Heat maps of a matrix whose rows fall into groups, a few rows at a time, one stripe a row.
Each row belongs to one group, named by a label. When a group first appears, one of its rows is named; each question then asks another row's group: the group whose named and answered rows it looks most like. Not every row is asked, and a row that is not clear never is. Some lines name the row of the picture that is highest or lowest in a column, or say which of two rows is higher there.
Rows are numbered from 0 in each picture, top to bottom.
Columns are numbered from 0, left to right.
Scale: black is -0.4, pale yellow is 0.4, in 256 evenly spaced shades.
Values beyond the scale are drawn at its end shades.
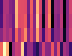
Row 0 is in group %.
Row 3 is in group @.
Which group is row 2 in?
%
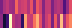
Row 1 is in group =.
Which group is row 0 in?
%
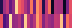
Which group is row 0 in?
%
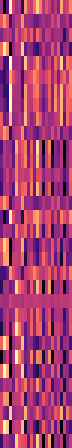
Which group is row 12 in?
%
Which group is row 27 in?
%
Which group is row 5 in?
=
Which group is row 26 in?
@
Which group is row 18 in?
@
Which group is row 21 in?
=
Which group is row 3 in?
@
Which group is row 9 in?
@
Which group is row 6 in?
=
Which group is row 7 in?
=
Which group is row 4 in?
=
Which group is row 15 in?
=
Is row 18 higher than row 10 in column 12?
No
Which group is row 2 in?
%
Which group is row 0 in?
=
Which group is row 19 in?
=
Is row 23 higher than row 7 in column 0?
No
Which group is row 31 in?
%
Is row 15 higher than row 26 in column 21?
Yes
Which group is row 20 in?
%
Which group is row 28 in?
@
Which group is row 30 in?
@
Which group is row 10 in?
%
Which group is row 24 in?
@
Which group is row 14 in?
@
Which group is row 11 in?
%
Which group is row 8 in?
=
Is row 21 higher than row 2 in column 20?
Yes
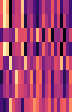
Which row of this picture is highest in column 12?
2
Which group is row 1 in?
@
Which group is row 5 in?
%
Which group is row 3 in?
@
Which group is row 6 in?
%
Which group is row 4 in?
=
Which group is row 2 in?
%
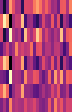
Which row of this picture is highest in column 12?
2
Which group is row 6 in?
@
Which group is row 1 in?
@
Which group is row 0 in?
=
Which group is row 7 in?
=
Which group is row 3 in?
%
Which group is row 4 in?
@
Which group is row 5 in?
=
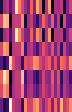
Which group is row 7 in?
=
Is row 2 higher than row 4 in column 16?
Yes
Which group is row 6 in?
@
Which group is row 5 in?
@
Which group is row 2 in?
%
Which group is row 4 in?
=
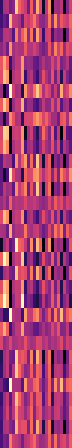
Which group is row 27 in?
=
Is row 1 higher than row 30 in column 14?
Yes
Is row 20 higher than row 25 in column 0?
Yes
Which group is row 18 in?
@
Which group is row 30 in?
%
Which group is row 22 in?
=
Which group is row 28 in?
%
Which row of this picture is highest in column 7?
21
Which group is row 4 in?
@
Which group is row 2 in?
%
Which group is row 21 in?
@
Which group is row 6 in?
=
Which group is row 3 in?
=
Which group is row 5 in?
@
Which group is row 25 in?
%
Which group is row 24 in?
=
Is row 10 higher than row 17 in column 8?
No
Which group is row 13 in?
%
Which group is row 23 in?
@
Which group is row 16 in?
=
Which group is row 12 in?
=
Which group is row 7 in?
@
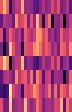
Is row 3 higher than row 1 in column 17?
Yes
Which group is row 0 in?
@
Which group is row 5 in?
%
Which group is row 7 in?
=
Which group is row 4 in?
@
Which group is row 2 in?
=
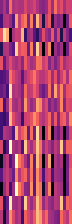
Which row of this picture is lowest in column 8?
2
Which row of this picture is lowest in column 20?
2
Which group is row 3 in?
%
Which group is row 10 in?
=
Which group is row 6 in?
=
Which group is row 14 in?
=
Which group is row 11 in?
%
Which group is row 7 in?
=
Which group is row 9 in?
%
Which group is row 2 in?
@
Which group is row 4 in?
=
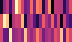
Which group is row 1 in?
@
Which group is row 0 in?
%
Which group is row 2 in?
=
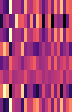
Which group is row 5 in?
=
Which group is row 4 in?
=
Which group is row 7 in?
=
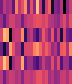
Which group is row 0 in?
%
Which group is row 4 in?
@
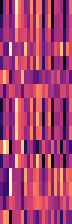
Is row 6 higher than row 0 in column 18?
No
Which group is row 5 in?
@
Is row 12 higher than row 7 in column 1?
No
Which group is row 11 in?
%
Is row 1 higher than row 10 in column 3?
Yes
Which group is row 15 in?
@
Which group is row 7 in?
%
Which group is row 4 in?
%
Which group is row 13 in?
=
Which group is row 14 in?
=
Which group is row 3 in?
=
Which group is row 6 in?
=
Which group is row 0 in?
%
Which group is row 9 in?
%
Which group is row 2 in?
%
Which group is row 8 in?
%
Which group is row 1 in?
%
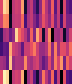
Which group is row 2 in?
%
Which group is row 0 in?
@
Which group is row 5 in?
@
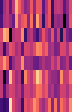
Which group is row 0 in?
%
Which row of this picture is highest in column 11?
7
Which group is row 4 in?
@
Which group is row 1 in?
%
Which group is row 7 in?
=
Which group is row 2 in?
@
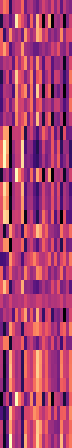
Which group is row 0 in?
@
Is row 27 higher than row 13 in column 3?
Yes
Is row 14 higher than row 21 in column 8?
No
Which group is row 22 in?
%
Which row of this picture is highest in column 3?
31
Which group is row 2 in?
=
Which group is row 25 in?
=
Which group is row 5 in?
%
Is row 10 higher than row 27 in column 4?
No
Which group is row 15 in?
@
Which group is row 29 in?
=
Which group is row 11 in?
@
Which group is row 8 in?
%
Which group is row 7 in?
%
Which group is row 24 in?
@
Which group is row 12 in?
%
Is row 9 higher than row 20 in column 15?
Yes
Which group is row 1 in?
%
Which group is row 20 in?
@
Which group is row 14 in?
@
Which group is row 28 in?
%
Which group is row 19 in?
=
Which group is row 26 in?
=
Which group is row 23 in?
=
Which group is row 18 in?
=
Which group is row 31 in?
=
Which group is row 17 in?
@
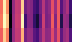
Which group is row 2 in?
@
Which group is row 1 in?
@
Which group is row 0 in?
@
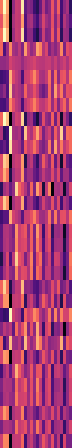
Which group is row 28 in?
%
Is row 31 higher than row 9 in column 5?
Yes
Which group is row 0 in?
@
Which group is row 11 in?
@
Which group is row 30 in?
%
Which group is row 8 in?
@
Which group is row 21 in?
@
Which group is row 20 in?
@
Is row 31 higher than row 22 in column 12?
No
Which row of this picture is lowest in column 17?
13
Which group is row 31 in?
@
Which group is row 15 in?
=
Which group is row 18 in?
%
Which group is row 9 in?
=
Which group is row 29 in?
@
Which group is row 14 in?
@
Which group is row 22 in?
=
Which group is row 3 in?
=
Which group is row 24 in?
=
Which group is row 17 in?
%
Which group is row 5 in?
=
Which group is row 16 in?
%
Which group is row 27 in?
%
